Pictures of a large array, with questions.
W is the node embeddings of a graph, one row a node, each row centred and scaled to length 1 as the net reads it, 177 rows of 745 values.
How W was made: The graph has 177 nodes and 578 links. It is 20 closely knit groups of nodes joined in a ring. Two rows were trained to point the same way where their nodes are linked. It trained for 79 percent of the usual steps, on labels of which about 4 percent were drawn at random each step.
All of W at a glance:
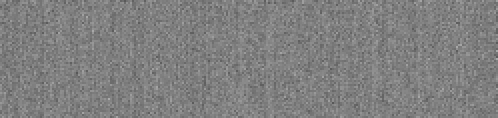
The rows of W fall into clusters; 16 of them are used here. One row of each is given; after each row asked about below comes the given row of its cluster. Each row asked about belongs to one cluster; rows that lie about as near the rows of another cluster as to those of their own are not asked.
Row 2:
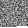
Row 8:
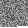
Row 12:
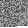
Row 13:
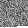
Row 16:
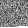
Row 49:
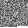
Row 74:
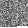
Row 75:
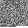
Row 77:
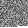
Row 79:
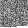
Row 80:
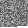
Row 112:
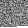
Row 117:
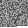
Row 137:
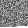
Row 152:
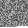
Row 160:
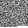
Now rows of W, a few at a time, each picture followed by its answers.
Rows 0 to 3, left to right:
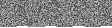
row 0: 2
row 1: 16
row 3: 2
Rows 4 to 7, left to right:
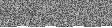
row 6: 112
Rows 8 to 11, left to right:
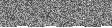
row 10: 12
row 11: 49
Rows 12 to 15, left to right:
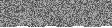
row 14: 75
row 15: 152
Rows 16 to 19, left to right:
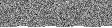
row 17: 77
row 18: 160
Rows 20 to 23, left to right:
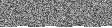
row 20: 77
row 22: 49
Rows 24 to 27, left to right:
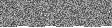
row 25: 12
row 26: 77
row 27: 77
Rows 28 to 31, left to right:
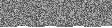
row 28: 16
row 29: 74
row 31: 152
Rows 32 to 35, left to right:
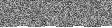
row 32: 16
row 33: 117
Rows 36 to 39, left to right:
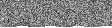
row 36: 49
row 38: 74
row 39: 12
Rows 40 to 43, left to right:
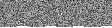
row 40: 152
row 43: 16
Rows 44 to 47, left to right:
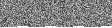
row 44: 77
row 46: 8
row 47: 112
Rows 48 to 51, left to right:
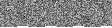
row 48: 80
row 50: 49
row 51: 75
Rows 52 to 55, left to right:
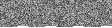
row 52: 160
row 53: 79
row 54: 75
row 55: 160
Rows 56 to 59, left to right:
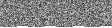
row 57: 117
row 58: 112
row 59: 12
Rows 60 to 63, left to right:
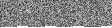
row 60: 137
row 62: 12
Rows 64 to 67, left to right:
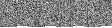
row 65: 74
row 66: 137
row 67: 79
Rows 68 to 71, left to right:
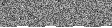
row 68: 8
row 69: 160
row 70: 16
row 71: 74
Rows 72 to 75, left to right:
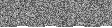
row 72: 49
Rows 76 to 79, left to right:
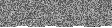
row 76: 152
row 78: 8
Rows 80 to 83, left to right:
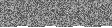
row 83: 160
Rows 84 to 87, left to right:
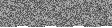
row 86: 160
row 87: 13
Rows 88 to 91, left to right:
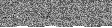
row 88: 117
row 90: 8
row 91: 12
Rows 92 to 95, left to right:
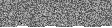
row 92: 152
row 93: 112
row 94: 112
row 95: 80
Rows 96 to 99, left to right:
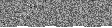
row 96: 12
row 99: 12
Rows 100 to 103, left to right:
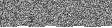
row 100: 137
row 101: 75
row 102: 80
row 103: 112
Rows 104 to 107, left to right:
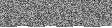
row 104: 74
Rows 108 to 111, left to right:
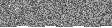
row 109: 8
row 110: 112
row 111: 117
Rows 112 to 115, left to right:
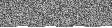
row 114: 13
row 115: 2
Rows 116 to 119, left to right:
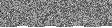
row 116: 74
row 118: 12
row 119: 13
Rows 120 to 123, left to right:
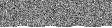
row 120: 137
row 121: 2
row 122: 74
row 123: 49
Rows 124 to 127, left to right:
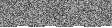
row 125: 2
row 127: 80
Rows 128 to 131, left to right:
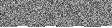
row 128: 160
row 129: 80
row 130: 13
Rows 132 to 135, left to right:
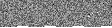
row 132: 80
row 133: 75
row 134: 152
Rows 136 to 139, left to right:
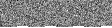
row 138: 13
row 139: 137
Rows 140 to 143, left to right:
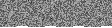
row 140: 152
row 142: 137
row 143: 77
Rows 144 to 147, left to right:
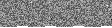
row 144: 8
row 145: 137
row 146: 160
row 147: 49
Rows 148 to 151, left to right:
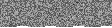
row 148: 49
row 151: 49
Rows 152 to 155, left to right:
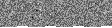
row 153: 80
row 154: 77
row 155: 137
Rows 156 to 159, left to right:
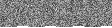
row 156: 75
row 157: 2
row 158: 79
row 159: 75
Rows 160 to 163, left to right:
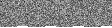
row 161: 80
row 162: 79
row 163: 16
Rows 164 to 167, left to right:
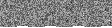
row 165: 117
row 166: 79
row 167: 12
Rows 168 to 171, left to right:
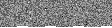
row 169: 49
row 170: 112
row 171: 16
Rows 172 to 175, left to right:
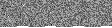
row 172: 13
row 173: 75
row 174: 117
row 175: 2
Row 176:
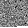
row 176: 8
